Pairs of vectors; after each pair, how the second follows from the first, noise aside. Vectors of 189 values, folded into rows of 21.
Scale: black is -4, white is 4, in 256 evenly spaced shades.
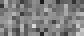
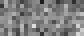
copied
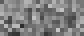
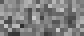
copied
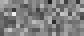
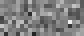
reversed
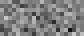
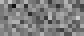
reversed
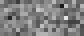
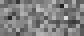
copied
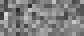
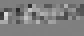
partly zeroed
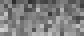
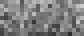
reversed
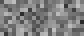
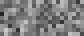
reversed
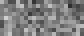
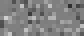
partly zeroed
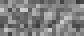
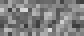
copied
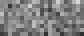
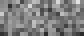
copied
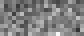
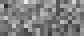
reversed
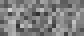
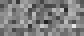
reversed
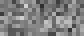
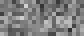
copied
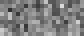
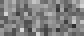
reversed
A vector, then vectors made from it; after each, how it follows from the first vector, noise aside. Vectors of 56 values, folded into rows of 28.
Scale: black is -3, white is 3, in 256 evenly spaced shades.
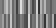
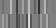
partly zeroed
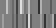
partly zeroed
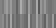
shrunk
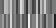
copied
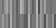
shrunk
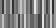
wrapped around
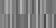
shrunk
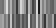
copied
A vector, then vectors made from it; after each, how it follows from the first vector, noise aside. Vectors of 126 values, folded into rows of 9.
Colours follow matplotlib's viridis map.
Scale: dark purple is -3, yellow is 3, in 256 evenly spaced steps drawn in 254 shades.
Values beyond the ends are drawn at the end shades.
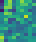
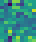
wrapped around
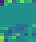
partly zeroed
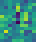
wrapped around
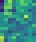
copied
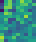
copied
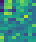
copied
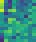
negated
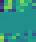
partly zeroed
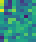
negated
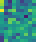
negated
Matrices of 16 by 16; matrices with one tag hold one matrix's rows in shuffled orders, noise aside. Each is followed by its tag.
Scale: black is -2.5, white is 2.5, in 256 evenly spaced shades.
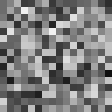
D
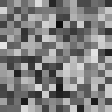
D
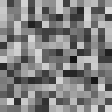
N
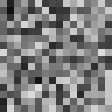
D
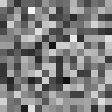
D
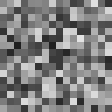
D
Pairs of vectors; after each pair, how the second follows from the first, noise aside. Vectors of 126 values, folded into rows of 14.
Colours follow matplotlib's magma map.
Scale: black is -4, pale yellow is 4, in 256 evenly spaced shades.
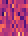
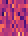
copied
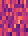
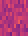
shrunk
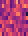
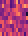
copied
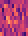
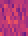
shrunk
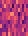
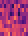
sign-scrambled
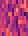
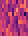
copied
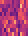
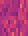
shrunk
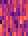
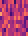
shuffled
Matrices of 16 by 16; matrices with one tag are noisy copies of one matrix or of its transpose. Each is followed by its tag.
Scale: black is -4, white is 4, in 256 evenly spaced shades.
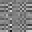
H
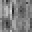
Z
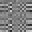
H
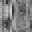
Z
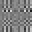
H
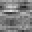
Z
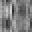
Z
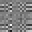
H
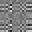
H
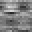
Z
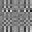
H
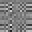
H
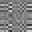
H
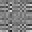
H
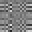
H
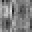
Z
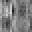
Z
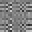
H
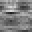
Z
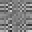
H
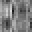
Z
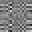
H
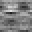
Z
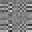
H
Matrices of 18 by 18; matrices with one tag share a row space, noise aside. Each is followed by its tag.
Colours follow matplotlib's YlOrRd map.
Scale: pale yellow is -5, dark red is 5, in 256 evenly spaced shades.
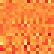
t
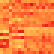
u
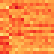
u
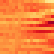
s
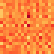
t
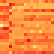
u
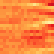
s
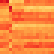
u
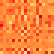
t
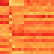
u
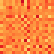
t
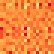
t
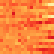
s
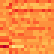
u
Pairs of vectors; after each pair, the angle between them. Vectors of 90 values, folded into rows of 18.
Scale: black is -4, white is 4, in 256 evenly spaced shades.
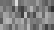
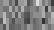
orthogonal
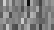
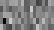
orthogonal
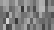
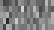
nearly opposite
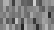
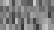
nearly parallel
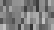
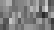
partly opposed
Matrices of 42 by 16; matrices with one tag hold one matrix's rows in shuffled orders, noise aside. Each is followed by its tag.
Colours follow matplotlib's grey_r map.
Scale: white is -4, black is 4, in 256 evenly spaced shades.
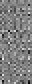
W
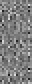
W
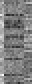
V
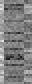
V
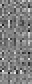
W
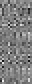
W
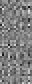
W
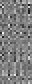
W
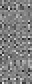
W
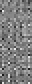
W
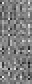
W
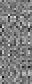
W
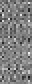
W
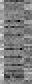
V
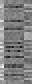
V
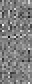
W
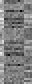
V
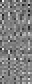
W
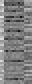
V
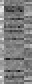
V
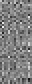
W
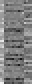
V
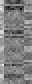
V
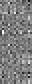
W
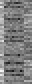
V
